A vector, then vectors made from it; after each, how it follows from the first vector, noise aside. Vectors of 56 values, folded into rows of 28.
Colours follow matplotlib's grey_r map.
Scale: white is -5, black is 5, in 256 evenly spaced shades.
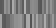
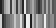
scaled up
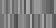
reversed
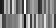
scaled up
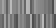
reversed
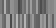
wrapped around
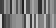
scaled up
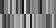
scaled up
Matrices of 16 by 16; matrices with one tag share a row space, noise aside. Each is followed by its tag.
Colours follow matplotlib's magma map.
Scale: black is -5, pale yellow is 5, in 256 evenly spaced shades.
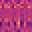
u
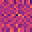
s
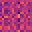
u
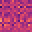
u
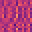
s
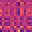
u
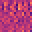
s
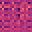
u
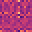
u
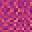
s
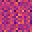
s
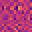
s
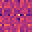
u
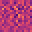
s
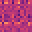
u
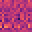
u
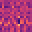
u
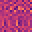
s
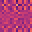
s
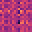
u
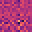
u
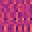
s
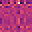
u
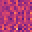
s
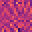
s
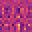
u
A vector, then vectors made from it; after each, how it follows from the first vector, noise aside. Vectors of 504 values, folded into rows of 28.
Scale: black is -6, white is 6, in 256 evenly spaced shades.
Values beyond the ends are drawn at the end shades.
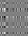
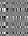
scaled up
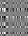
scaled up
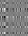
copied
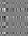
copied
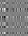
copied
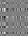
copied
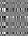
scaled up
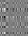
copied
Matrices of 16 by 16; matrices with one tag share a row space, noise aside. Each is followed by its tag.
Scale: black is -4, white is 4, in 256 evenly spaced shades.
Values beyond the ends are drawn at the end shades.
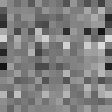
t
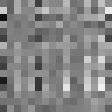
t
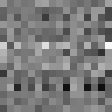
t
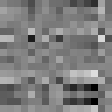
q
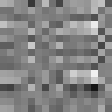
q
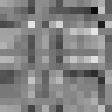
q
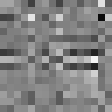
q
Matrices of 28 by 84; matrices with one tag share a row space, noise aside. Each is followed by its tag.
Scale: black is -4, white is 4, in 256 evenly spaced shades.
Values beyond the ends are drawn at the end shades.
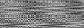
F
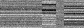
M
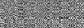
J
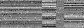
M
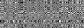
J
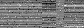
M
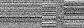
M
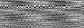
F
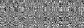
J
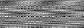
F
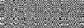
J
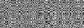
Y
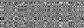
J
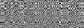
J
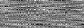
F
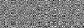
Y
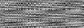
F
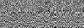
Y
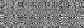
J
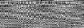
F
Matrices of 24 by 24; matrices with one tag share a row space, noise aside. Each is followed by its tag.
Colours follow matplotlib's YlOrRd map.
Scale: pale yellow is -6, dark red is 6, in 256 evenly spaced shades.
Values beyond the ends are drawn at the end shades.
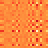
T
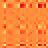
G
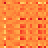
G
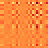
T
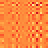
T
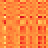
G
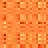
G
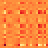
G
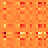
G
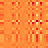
T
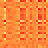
G
